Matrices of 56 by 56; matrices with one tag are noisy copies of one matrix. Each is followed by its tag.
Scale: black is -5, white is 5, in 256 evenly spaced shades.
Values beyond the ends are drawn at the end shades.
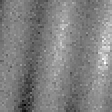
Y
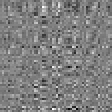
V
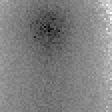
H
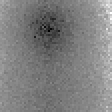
H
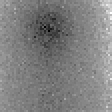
H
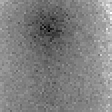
H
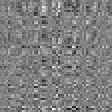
V
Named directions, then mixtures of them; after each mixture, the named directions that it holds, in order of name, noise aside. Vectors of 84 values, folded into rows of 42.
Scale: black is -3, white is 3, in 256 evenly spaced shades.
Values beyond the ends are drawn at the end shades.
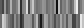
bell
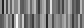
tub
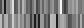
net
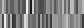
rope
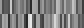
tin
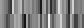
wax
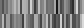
bell, rope, tin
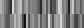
wax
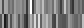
net, rope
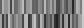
tin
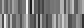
net, rope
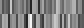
tin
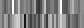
net, tub, wax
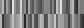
bell, net, wax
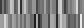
bell, net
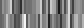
wax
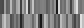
bell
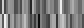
net, rope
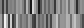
rope, tin, tub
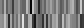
rope, tin, tub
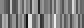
tin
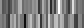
tin, wax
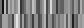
bell, tub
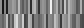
tin, tub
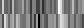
net, rope, wax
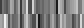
bell, net, rope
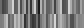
net, tin, tub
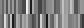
rope, tub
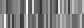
bell, rope, wax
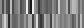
bell, rope, tin
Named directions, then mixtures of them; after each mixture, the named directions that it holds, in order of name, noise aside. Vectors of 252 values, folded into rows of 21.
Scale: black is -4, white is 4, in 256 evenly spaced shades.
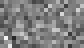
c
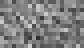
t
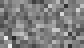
c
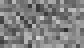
t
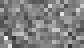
c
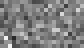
c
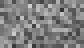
c, t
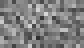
t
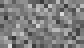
c, t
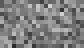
c, t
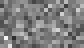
c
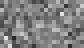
c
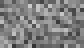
c, t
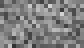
c, t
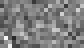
c
